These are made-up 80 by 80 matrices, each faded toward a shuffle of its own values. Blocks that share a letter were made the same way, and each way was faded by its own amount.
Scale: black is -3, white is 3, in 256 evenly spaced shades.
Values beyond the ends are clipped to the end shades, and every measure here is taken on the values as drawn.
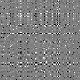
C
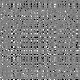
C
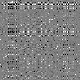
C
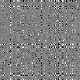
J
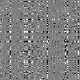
J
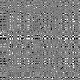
C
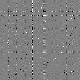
J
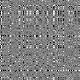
J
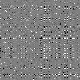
C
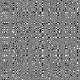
C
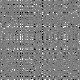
C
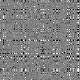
J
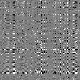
J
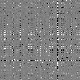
J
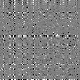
C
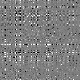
J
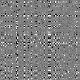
J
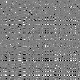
C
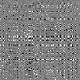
C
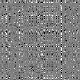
J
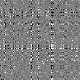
J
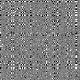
J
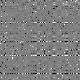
C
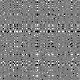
C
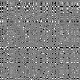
C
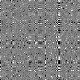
C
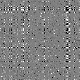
J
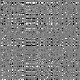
J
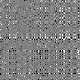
C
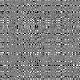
J
